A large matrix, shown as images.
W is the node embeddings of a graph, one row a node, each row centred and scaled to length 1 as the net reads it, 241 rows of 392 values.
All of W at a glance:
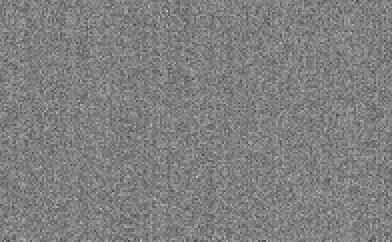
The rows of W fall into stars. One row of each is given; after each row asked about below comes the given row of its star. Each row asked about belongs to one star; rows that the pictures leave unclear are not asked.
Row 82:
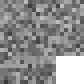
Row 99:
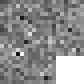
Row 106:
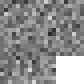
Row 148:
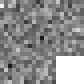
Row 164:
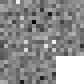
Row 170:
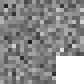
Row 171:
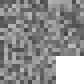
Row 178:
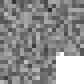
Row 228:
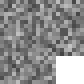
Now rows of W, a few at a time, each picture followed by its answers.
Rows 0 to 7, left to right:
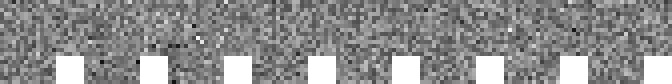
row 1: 170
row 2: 82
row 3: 106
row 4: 106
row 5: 228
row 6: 99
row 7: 170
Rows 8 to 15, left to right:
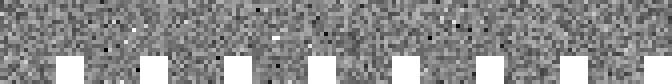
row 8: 178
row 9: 164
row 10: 164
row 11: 164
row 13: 164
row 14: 106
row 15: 106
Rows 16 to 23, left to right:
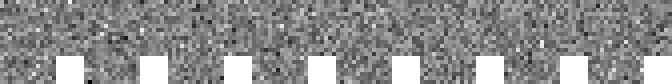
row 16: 148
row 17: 82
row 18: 171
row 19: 228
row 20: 228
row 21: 171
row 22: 228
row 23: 228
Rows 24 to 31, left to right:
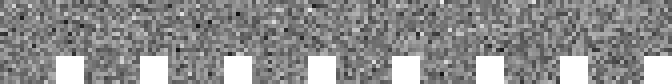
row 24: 178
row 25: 106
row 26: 171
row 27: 99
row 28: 228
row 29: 170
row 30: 164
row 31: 148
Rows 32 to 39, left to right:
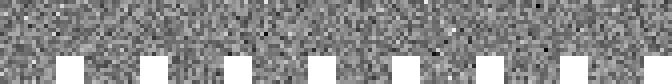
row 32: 106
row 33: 106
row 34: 228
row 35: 106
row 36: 228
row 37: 99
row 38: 106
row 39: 99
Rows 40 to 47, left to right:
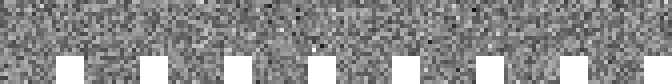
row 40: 178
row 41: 164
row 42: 170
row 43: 170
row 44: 99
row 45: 148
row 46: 148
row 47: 228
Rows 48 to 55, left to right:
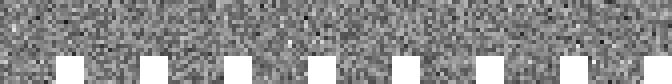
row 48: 178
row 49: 170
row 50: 171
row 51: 228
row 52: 170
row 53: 82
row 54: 170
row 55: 178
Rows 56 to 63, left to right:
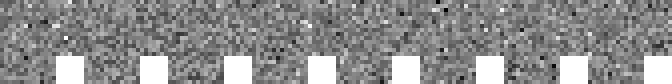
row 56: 171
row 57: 148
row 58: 170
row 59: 171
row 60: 178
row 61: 164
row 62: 82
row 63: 170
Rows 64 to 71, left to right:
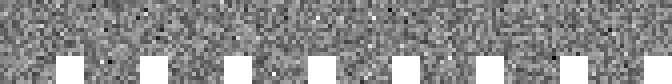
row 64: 99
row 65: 228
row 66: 170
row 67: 82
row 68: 148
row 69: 178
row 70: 164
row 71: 178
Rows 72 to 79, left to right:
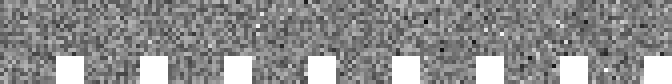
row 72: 99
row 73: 178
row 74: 106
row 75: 148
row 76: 228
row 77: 164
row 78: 171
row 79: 99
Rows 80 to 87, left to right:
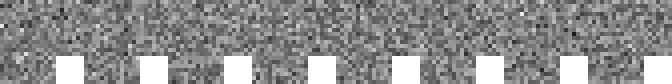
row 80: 228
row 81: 171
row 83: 148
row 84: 106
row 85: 99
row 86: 148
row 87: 164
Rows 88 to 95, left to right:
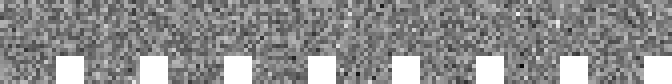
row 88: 148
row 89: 82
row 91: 164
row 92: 106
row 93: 228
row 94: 171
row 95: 99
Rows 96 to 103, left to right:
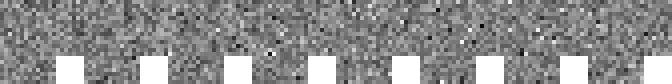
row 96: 178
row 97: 164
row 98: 170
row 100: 148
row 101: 164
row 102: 99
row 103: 106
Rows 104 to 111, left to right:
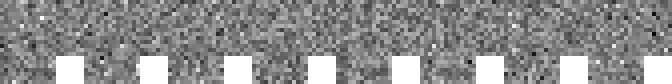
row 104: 82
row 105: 228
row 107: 178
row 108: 82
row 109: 82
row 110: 106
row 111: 178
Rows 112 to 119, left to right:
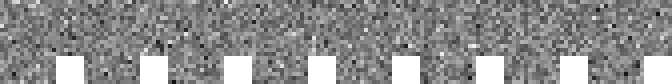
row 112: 148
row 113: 170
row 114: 82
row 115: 170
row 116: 170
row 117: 82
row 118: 106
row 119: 82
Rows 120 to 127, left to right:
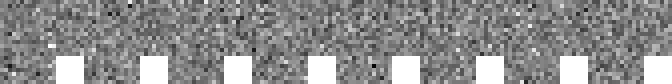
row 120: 82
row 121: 106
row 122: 148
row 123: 106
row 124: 178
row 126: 171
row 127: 228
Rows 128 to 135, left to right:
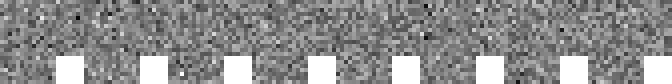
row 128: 82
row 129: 106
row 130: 228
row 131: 164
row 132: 148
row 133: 170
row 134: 170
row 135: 228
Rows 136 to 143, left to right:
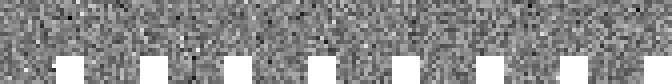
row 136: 228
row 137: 171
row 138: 171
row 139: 170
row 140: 178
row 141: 106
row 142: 106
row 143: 106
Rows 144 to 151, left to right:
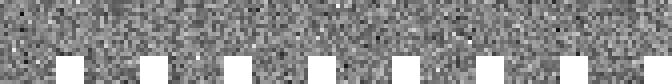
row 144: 228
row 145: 82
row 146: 82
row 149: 99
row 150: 178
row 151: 164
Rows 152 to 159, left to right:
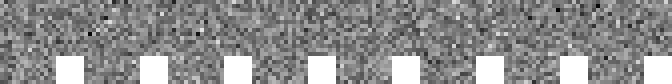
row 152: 82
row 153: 178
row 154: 99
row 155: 148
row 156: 171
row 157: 148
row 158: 148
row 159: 228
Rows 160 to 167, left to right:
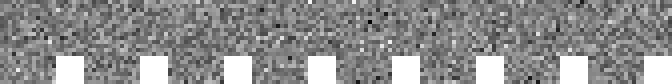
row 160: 99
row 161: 106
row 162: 148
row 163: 82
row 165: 106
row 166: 99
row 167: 178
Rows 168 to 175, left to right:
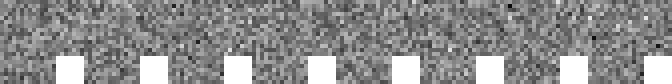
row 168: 170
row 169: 148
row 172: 228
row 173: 171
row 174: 228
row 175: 170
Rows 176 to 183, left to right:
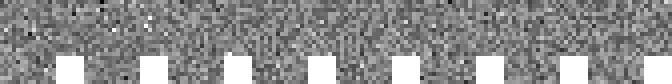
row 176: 99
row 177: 164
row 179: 171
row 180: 171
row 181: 178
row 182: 228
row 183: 228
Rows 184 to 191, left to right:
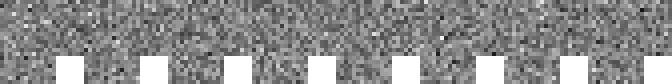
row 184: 171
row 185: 106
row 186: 170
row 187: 106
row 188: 106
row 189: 99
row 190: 148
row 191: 148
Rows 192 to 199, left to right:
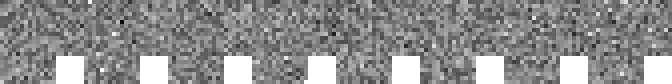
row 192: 99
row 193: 99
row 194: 170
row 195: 178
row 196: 99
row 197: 82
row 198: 148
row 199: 148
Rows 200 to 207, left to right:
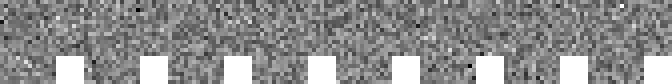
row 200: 170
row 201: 148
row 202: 170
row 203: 178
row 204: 171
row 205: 171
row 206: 106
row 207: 106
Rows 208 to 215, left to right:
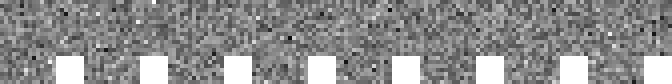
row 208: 228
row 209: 171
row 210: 99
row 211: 82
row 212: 148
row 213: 170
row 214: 178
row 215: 178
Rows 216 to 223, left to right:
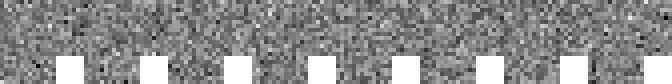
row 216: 178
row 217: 171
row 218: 228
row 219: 148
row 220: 171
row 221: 82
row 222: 106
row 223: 82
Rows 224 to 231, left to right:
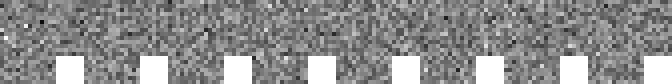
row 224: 171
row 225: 99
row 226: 99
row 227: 178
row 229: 148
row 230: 148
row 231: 82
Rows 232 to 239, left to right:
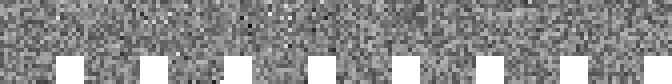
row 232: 171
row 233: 170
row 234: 178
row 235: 148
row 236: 106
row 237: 99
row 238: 106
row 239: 106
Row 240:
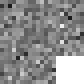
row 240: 228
